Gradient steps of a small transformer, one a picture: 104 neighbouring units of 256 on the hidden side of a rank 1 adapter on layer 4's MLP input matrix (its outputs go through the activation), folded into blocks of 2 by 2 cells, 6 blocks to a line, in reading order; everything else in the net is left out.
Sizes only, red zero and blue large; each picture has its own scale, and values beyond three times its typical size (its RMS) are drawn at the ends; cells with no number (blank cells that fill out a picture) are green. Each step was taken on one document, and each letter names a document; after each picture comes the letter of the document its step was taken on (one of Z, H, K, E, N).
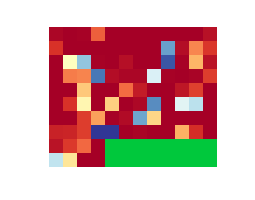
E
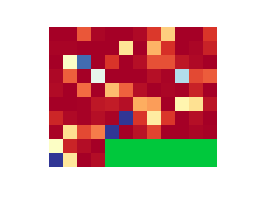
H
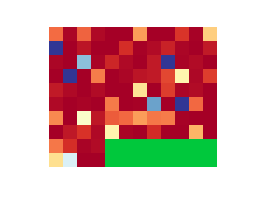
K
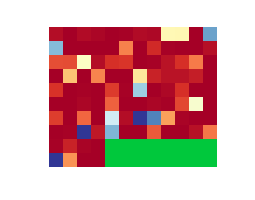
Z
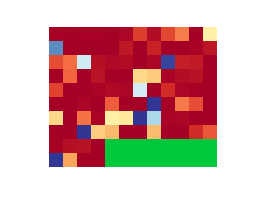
Z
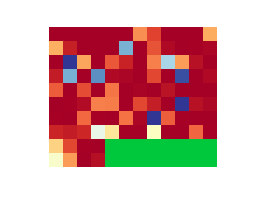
H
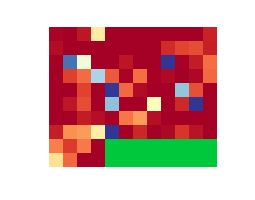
E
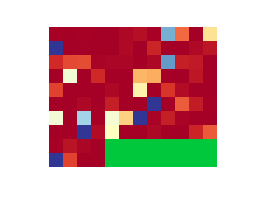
Z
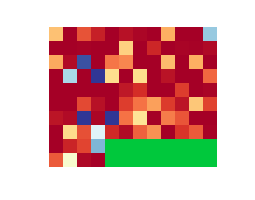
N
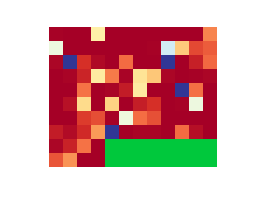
E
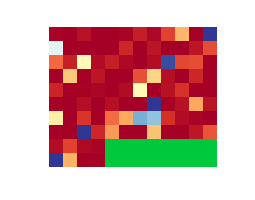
Z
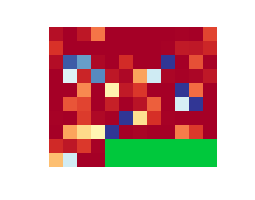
E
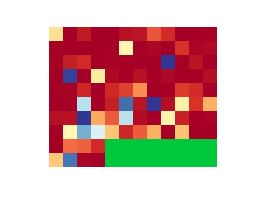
N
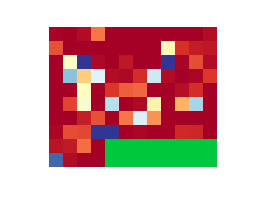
E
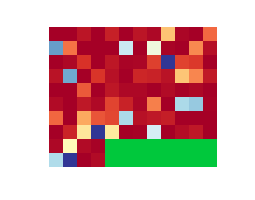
H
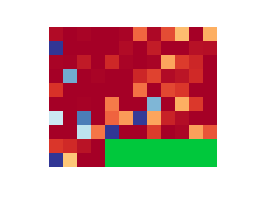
Z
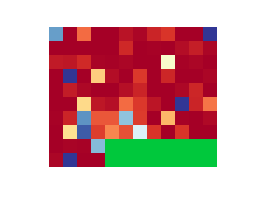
N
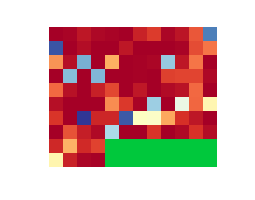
K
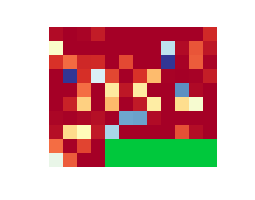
E
